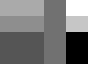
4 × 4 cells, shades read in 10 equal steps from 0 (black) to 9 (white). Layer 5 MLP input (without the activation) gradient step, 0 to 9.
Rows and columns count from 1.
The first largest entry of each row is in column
4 4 3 3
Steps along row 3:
same up down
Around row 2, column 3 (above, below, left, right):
4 4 5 7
